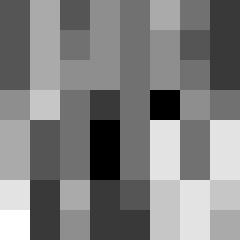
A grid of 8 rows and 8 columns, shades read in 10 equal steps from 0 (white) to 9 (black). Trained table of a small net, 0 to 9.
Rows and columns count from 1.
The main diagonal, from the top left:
6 3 4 7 5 1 1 3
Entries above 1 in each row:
8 8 8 8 6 6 6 6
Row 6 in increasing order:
1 1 3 5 5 5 6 9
